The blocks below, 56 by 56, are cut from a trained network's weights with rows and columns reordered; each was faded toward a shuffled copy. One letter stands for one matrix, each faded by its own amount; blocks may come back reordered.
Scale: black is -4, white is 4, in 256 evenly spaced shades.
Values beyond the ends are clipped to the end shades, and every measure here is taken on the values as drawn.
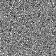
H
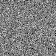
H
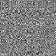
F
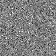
H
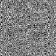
F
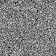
H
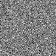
H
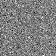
H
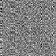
F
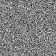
H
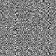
F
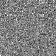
H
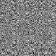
F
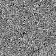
H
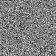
H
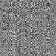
F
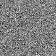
H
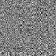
F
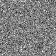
H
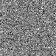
H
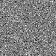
H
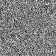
H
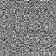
F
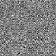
F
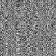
F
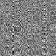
F
